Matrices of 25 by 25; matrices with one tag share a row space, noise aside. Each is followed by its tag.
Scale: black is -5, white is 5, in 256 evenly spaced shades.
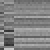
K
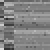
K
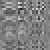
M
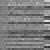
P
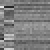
K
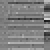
P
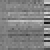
P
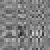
M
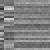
K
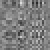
M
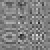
M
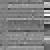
P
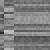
K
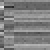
K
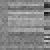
P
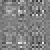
M
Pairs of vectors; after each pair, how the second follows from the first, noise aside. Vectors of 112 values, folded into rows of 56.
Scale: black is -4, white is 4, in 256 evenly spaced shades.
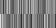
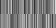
reversed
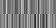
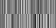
sign-scrambled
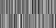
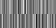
wrapped around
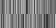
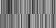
reversed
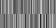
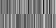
wrapped around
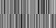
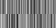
reversed
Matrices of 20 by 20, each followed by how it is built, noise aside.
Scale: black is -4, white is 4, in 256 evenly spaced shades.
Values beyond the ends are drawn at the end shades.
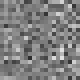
low rank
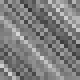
Toeplitz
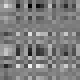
low rank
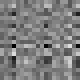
low rank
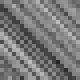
Toeplitz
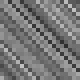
Toeplitz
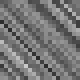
Toeplitz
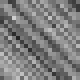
Toeplitz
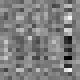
low rank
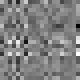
low rank
